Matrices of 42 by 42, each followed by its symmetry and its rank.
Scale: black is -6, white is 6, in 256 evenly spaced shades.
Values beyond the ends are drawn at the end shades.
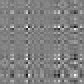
symmetric, rank two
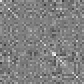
symmetric, rank five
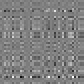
neither, rank two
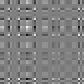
symmetric, rank one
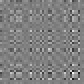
symmetric, rank two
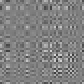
symmetric, rank two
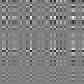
neither, rank one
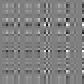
neither, rank one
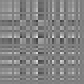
symmetric, rank one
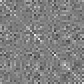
symmetric, rank five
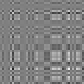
symmetric, rank one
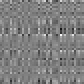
neither, rank two
